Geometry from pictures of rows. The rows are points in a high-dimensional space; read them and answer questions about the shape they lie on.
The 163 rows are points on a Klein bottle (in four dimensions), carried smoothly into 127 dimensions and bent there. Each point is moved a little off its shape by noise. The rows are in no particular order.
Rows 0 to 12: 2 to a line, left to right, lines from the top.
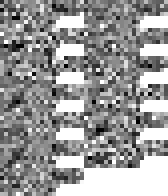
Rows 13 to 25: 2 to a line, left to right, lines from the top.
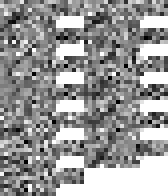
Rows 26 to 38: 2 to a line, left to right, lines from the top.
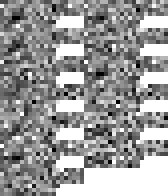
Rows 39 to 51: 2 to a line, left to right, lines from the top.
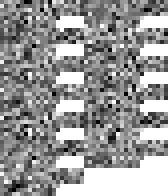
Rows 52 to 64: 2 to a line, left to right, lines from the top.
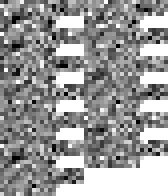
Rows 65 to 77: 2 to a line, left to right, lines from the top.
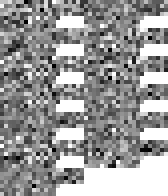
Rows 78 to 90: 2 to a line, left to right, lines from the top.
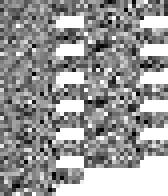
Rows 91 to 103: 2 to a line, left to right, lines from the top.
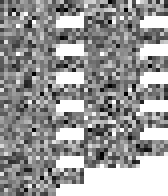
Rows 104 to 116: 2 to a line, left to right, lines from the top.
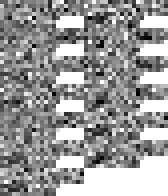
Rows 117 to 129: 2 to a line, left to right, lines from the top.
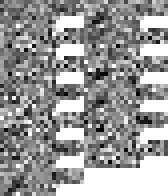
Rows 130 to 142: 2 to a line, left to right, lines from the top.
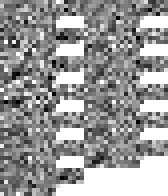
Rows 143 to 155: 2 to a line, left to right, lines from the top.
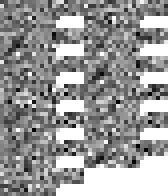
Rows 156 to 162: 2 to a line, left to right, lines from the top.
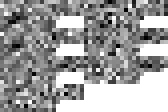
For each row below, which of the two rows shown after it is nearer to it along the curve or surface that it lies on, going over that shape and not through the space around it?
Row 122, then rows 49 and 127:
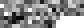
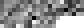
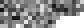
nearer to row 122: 127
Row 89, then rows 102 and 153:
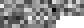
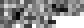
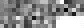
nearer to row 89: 102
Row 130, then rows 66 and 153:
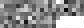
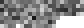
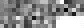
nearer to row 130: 153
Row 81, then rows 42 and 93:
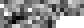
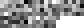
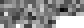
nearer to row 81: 42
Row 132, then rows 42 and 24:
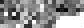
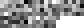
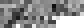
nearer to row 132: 24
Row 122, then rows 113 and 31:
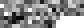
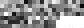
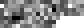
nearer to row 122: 113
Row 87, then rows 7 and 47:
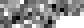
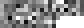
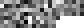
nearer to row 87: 47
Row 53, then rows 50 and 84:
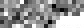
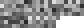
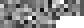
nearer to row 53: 50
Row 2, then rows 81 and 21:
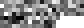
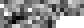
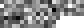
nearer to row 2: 81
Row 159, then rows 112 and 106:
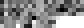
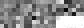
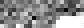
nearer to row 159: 112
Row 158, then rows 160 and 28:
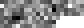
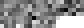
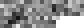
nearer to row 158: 28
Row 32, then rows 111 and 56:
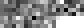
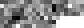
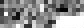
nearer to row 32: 56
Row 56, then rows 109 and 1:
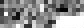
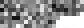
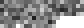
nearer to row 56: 109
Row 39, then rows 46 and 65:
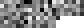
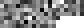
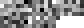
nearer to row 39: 65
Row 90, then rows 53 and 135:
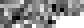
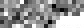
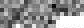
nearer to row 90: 53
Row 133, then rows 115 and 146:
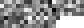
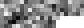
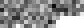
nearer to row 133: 115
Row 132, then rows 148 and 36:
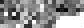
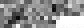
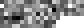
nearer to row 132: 148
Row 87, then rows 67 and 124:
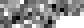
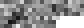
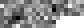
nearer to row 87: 67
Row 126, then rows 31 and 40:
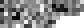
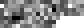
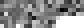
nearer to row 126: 40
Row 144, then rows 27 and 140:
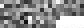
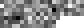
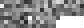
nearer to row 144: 140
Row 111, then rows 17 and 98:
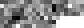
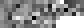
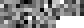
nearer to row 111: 98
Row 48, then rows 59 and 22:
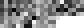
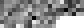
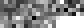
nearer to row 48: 22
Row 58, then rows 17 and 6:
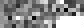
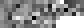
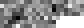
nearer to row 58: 17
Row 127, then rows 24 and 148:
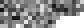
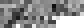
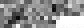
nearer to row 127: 24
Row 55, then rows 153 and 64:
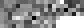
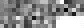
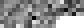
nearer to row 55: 64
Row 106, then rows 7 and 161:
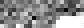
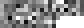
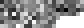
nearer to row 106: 161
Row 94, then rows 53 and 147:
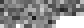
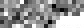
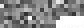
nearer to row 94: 53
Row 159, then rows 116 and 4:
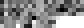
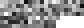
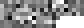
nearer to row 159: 4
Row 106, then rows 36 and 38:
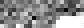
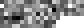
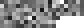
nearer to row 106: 38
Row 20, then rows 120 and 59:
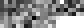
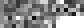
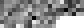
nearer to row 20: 120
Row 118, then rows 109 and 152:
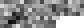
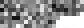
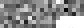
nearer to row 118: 109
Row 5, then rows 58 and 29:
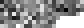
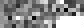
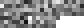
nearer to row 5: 58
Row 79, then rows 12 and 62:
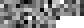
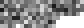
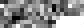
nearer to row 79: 62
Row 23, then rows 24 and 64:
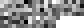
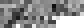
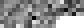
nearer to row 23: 24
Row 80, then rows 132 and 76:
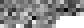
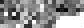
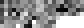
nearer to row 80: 132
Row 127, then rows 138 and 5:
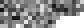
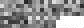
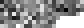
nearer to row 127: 5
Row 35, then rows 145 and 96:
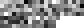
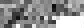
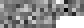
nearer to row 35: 145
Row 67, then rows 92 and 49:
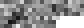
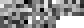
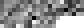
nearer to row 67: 92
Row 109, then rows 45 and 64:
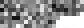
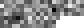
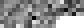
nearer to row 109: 64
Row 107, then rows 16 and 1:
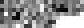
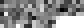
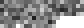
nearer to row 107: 16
